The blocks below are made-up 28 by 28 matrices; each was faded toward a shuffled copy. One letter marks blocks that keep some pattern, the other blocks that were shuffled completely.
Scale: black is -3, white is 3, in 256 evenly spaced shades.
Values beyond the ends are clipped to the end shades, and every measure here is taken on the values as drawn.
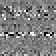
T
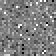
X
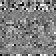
T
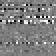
T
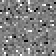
X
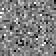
X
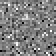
X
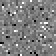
X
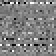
T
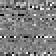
T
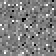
X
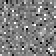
X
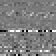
T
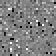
X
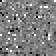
X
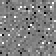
X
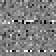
T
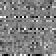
T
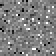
X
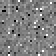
X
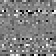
T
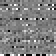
T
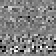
T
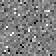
X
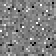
X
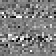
T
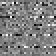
T
